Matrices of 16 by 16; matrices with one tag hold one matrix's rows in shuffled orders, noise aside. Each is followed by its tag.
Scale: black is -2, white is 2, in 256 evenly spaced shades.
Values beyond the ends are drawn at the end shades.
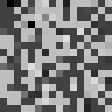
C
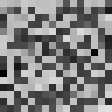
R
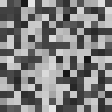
C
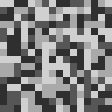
C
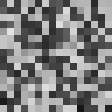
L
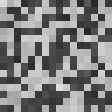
L
